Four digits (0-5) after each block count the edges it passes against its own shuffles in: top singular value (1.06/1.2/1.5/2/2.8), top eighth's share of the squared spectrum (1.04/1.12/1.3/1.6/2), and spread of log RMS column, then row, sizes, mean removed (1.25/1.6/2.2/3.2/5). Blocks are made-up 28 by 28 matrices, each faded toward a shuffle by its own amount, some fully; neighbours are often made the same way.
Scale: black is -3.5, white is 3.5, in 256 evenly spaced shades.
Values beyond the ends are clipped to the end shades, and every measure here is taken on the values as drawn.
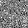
2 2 1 0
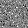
0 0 0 0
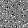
1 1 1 0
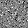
0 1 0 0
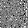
1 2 1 0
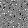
1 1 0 0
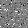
1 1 0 1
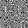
2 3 1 0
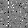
3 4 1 0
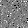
2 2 0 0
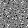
2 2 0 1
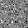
3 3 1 1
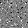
2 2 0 0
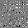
3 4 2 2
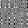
4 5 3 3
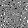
1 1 0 0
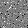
1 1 0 0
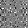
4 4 2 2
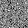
0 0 0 0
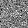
0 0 0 0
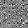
3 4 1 1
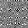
3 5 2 2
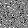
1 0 0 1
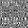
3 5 2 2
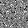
1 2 1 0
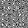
3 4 2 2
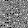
3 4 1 1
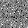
1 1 0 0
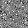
0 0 0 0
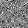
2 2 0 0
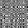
4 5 3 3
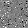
2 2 1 0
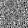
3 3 1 1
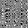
3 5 2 1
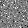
0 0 0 0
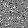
0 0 0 0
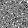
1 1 0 0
